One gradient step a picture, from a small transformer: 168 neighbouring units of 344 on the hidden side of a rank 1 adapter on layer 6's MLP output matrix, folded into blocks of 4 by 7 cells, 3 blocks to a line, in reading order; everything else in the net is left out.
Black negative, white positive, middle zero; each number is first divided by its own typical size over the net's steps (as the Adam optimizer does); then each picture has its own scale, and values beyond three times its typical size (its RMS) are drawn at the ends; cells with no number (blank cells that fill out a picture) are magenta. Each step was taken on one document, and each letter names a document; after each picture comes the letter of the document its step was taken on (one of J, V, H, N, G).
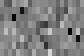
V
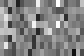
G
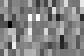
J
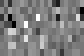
J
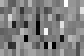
J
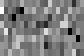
V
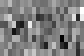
J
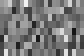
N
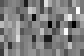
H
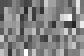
H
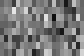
N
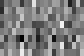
N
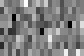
V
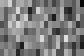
N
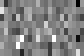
V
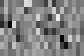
J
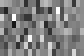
V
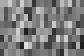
N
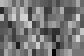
N
